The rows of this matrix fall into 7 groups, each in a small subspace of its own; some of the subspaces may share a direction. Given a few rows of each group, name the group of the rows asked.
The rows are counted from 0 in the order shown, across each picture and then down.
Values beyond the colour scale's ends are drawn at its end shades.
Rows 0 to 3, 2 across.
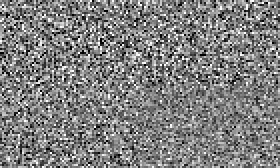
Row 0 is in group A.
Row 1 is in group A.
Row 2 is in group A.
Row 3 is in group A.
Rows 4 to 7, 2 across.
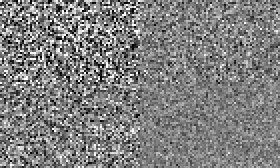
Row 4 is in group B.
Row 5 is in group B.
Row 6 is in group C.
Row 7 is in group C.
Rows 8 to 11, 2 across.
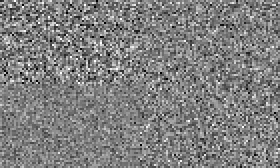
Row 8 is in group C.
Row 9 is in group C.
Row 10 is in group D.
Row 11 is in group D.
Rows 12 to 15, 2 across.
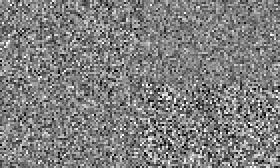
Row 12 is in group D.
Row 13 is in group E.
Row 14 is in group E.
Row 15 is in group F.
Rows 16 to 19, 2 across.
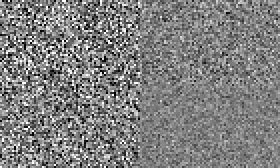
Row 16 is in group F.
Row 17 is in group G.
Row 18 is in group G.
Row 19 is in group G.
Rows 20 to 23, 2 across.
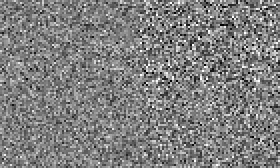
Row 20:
C
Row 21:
C
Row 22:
C
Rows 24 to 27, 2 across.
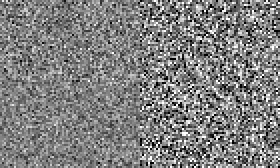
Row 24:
F
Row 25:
B
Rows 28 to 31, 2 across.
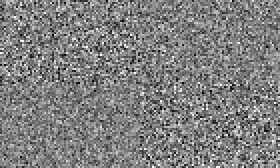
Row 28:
A
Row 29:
A
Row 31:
A
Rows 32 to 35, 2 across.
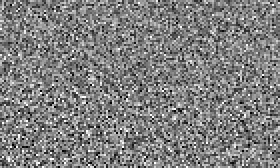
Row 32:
E
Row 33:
B
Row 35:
B
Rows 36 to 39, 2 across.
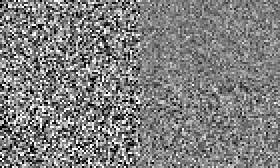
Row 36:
B
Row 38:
D
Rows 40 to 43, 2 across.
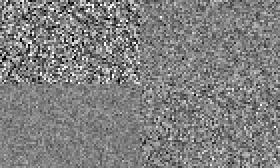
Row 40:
E
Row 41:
A
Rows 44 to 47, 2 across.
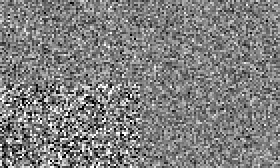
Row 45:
D
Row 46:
G
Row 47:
C
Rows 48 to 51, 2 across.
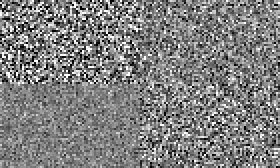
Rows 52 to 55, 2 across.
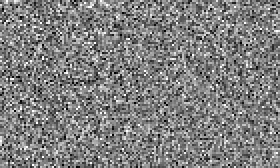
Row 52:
A
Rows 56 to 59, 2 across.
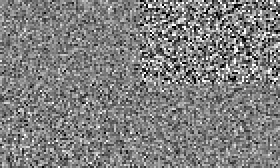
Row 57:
B
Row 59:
B
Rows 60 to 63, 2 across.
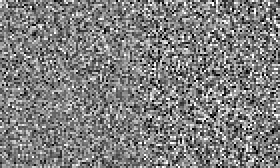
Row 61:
G
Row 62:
F
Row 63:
B
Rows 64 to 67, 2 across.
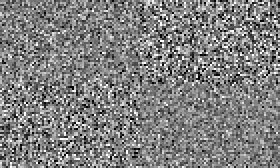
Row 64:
A
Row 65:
A
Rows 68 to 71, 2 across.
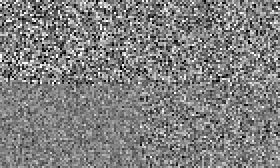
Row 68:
A
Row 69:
F
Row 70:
A
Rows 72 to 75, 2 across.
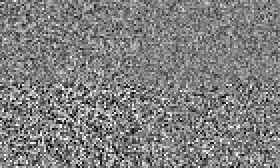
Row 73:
C
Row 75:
G
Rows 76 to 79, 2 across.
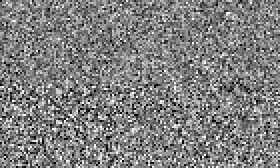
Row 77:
G
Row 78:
B
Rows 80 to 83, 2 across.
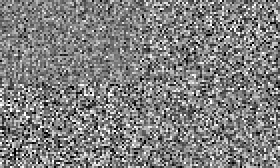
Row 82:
D
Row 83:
E
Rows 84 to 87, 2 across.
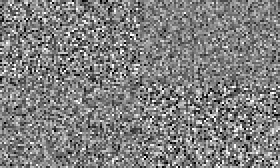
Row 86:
C
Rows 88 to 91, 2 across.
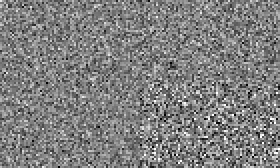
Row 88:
B
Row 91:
E
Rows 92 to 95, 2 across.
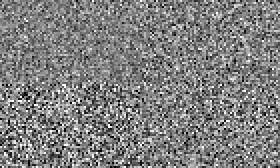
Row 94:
F
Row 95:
F
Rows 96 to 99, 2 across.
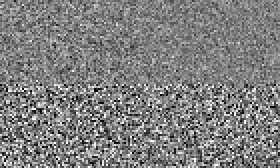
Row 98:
B
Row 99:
F
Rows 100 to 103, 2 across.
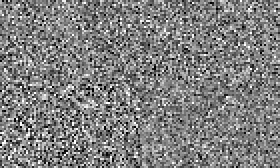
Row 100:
F
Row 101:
D
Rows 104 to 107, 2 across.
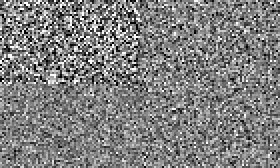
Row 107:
B
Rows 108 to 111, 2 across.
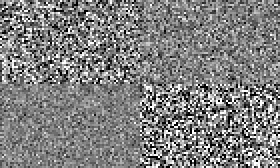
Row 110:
A
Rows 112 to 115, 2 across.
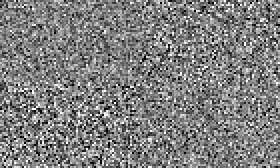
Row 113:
E
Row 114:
B
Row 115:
F
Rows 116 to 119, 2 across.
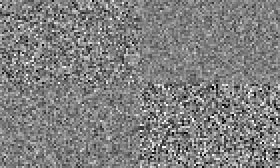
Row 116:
A
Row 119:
G
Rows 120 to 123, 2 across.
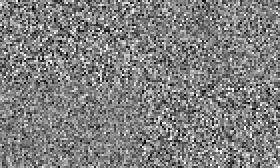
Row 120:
B
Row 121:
F
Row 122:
G
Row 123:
E
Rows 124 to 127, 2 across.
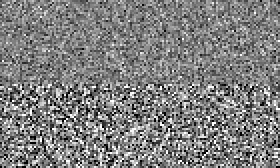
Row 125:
A
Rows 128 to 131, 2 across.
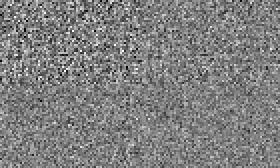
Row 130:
D
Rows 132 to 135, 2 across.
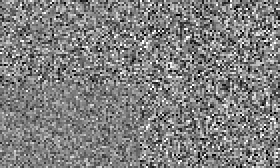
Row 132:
A
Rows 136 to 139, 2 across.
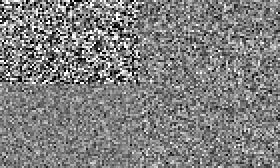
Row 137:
C
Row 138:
B
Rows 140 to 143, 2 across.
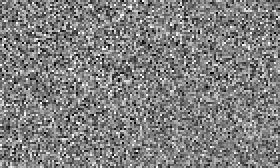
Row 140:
C
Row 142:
E
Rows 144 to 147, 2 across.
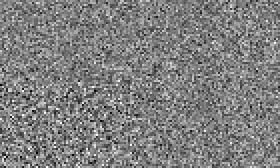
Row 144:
C
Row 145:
D
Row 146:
B
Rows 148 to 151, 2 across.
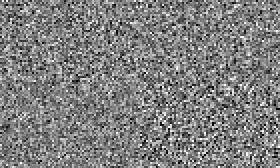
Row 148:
F
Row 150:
D
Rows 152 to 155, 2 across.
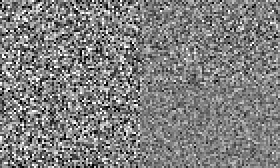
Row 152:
G
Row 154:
A
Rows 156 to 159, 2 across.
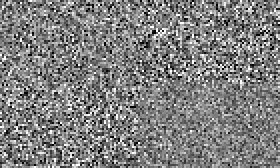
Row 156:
E
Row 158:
F
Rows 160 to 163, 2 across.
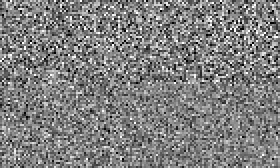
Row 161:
F
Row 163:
A
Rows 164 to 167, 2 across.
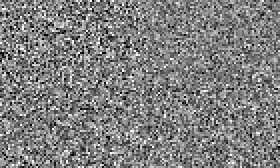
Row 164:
A
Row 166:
C
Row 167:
E
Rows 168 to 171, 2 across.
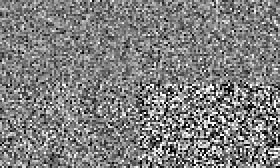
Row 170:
F
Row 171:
D
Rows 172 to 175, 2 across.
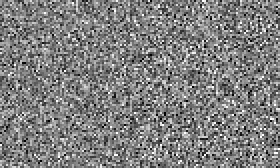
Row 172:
G
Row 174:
D
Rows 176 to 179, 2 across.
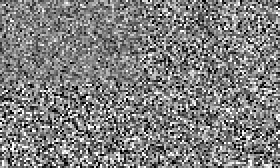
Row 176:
C
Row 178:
G
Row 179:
C
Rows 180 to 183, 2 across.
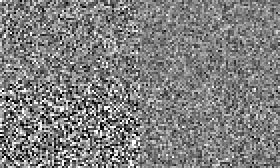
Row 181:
C
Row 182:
A
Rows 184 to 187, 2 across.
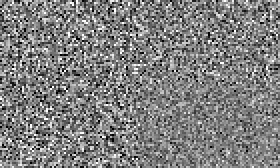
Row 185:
D
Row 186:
A
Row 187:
C
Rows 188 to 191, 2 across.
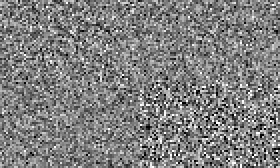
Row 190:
C
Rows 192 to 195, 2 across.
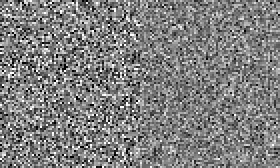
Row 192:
G
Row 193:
B
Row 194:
D
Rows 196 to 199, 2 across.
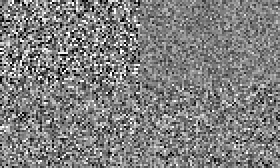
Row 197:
F
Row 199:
C
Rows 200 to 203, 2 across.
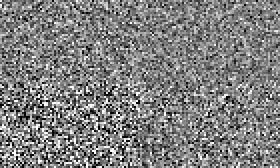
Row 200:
G
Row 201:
B
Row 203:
G
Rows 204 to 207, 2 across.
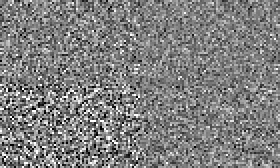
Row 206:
B
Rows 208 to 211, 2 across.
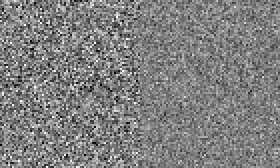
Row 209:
B
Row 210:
A
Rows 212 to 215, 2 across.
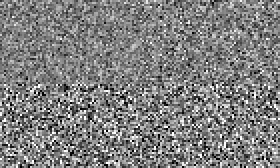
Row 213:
A
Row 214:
C
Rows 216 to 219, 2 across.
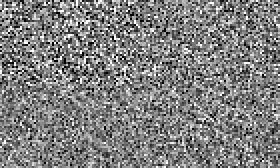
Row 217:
D
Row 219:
B
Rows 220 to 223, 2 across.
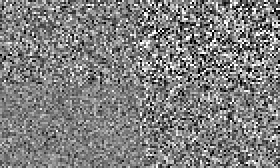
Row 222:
F
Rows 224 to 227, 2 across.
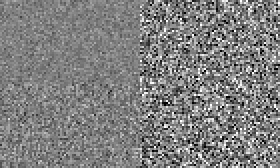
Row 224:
A
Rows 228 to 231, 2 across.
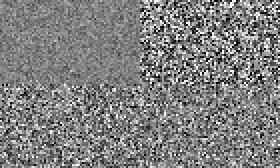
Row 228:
C
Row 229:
A
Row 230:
F
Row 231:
E
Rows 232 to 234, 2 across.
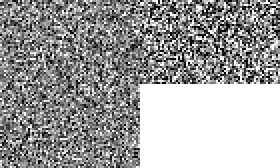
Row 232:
B
